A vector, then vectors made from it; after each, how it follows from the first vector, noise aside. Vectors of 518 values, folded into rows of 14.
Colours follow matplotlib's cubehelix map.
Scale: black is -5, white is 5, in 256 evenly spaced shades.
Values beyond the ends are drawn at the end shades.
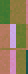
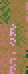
partly zeroed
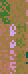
partly zeroed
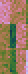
negated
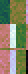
scaled up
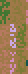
partly zeroed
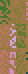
partly zeroed
